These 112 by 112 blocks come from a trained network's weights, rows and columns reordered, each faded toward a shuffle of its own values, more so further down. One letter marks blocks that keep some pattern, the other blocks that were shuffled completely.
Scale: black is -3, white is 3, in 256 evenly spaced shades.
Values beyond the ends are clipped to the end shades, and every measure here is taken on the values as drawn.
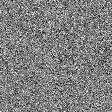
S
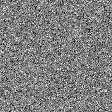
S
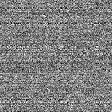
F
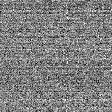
F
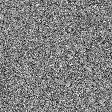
S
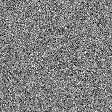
S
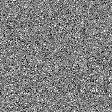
F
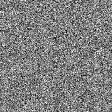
F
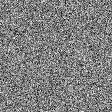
S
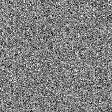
F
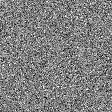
S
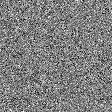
S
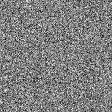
F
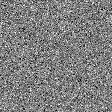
S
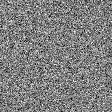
S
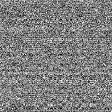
F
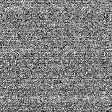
F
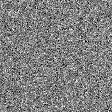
F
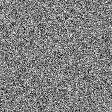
S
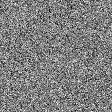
S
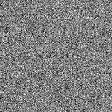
F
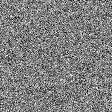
S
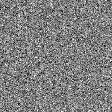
F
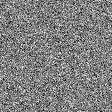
S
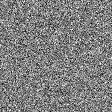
S
